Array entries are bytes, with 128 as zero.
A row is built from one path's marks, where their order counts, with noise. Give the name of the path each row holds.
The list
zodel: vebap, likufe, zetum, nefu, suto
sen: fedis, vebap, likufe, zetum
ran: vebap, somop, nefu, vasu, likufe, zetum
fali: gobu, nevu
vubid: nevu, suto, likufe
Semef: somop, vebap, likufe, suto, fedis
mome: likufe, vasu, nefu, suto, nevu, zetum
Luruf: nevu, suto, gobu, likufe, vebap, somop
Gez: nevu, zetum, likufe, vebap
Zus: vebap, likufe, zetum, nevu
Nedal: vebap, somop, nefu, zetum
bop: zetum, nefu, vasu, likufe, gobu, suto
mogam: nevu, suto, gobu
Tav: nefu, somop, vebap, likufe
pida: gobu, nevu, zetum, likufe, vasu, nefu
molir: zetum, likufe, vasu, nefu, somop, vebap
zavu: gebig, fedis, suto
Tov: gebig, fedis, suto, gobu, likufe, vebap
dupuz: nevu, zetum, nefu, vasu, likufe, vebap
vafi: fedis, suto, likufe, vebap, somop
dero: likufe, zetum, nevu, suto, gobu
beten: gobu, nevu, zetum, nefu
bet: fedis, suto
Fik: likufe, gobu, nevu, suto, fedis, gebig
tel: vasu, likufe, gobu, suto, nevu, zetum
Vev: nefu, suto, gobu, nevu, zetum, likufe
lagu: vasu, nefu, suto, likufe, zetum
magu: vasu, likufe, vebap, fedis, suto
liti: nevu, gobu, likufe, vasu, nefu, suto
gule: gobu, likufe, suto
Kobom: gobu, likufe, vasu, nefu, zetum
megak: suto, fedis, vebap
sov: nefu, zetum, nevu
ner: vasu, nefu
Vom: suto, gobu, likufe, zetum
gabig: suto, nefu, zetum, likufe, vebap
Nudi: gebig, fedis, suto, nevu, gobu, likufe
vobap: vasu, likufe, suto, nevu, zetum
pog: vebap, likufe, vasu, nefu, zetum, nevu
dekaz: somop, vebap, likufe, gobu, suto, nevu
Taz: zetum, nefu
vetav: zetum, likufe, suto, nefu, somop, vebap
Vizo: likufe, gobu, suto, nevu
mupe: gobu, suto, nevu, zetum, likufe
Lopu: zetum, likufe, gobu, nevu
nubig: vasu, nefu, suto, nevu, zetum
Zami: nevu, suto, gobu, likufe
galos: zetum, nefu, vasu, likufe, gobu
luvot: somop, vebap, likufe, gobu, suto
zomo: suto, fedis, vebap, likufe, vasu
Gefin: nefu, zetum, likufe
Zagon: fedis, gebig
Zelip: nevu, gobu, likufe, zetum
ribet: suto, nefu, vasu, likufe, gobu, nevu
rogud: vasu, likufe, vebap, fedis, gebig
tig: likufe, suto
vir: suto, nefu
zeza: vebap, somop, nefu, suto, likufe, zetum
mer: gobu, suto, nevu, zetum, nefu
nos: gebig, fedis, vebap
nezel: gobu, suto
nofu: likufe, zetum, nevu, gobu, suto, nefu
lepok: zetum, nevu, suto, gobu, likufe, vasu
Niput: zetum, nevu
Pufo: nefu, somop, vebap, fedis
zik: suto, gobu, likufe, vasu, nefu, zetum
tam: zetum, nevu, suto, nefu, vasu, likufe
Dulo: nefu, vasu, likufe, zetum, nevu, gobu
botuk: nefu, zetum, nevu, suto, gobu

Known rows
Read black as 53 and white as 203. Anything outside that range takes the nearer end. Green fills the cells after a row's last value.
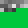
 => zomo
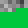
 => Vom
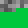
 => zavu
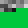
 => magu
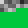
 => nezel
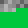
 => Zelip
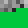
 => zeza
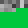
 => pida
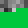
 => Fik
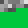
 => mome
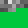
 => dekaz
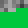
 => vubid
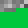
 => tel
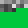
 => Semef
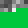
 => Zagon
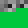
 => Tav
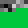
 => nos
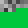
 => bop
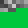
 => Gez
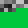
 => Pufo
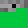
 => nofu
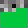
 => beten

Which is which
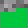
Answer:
Vev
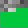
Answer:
Zami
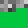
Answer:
nubig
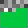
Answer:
Niput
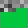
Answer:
Nedal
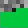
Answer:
gabig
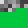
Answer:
luvot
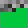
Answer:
vetav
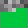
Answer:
Vizo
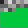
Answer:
Zus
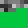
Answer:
Tov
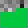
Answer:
tig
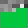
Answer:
Dulo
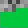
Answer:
zik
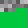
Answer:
tam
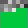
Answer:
Lopu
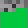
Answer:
liti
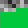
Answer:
ner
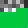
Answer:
fali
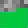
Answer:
mupe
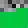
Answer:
vir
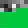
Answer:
rogud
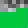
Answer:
galos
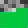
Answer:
mogam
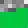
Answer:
vobap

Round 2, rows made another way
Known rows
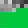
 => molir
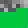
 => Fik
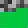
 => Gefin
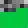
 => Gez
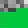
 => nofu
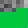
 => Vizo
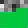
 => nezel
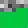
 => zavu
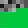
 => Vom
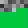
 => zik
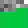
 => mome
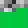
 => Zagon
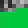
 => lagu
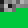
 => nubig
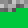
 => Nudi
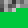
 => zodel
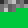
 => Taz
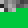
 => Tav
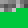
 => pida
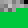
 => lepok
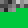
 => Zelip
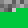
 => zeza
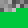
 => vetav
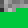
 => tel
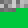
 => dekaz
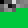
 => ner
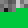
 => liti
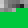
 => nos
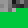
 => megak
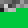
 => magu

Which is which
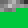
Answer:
galos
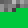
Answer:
mupe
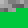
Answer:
Tov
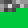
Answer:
Zami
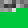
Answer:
beten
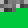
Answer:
dupuz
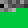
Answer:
gabig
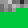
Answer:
pog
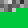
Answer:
Nedal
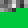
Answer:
sov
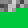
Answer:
Dulo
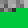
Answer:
dero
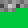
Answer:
Vev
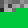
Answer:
vobap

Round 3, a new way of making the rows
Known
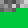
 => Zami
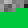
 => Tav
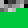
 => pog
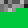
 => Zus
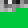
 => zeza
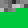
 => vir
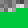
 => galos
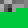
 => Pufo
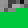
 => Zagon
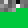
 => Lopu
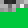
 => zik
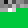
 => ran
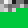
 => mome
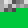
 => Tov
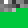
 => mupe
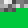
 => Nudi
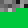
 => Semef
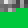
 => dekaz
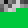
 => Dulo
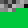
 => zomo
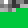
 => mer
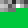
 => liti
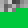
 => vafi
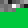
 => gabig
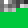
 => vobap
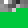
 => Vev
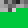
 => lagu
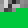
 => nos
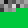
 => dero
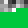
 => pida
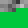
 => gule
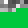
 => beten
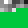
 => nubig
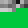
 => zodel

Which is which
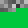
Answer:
mogam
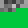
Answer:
vubid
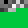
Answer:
tam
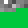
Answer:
Gez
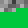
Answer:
nezel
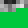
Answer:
Kobom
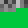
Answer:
nofu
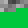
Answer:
Taz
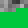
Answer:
tig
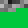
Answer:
Gefin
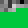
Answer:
rogud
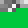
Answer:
Luruf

